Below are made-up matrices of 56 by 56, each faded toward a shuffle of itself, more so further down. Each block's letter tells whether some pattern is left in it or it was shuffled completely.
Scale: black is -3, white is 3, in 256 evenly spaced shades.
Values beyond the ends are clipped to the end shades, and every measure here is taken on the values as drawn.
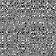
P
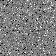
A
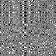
P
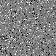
A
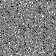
A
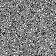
A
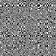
P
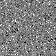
A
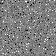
A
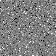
A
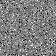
A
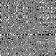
P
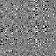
P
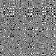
P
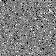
A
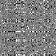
P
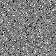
A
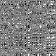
P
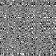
P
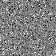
A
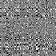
P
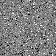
A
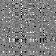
P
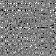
P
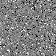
A
